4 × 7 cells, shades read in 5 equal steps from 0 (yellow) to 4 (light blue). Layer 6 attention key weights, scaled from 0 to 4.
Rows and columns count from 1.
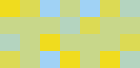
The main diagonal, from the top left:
0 2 0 0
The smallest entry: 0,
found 4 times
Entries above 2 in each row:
3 1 1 2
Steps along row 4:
up up down up down up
